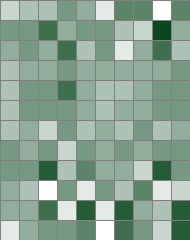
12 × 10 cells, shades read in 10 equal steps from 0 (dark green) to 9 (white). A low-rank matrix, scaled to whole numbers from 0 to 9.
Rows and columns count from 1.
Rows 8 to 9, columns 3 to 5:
4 7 4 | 1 6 3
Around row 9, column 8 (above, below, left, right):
5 3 5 1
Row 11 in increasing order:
1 1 1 2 5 5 5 6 8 8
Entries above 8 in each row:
1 0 0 0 0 0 0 0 0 1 0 1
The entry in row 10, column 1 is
5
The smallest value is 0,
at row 2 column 9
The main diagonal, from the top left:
7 4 5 4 5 6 6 5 1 7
